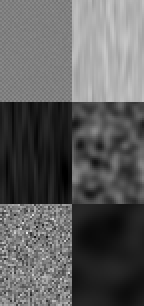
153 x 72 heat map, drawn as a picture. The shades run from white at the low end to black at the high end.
The table splits into 3 rows of 2 panels. Panel 1,1: middling, checkered, faint in contrast. Panel 1,2: low, streaked downward, faint in contrast. Panel 2,1: very high, streaked downward, faint in contrast. Panel 2,2: high, blotchy. Panel 3,1: middling, fine-grained, strong in contrast. Panel 3,2: very high, smooth, faint in contrast.
